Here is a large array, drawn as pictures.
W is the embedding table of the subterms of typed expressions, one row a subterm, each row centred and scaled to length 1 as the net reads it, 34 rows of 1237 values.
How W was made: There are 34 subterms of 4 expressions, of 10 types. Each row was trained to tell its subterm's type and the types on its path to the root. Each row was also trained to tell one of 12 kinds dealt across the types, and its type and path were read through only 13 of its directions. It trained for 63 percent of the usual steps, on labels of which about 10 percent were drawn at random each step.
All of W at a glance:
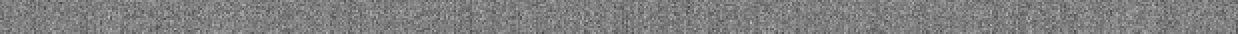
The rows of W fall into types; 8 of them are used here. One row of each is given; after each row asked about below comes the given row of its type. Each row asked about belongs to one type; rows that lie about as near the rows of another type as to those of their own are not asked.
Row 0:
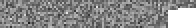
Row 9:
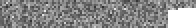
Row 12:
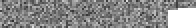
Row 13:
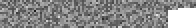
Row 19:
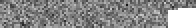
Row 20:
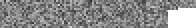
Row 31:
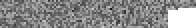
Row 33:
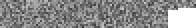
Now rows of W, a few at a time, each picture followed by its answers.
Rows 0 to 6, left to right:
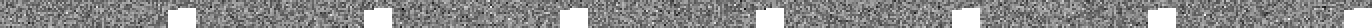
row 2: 33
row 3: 20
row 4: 12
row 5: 19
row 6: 13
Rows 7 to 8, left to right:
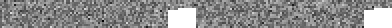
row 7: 9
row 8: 33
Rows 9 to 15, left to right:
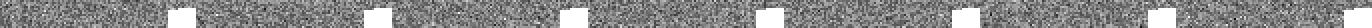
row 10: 12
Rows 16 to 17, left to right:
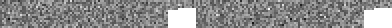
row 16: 9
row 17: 9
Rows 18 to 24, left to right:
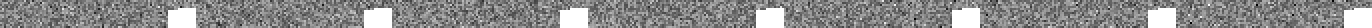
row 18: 13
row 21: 0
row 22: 33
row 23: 13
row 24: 13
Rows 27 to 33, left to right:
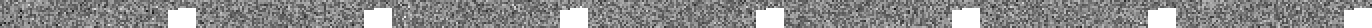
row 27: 0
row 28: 12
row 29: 9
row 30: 20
